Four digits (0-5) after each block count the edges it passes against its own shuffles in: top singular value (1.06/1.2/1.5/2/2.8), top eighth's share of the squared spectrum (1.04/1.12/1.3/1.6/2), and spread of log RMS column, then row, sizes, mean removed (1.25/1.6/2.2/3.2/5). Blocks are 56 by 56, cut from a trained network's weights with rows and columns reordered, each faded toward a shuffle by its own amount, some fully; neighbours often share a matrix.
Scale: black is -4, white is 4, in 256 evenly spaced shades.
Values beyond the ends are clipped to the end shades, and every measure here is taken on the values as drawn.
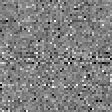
3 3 0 2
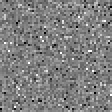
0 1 0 0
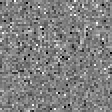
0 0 0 0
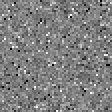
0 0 0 0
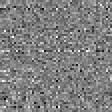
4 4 1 2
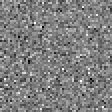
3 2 0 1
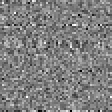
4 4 0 2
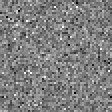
1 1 0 0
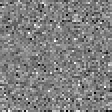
2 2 0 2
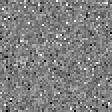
0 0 0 0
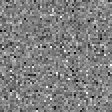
2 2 0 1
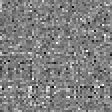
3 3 1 2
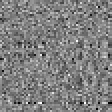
4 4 1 2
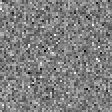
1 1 0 0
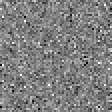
1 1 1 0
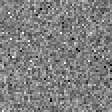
0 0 0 0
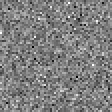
0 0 0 0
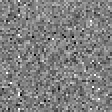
2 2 1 0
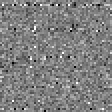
2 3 0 2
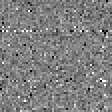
2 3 1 1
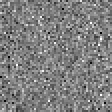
2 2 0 0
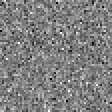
2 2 0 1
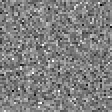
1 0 0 0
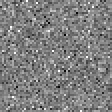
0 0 0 0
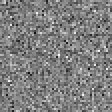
1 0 0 0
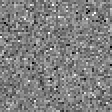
0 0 0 0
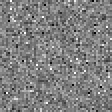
0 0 0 0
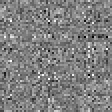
3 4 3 2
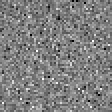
1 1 0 0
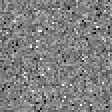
0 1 0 0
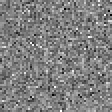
1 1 0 0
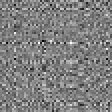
4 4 2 3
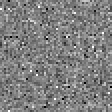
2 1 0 1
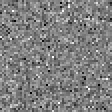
2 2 0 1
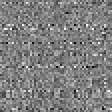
4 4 0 3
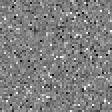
1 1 0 0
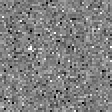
1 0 0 0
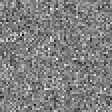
2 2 0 1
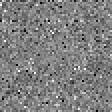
3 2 0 1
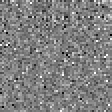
3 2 0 1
